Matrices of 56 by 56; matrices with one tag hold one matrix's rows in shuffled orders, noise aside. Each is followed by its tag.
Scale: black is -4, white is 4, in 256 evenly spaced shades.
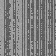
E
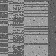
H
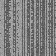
E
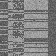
H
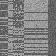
H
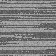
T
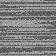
T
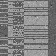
H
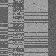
H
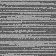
T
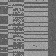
H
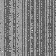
E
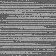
T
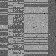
H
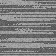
T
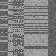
H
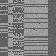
H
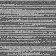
T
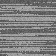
T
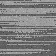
T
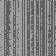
E
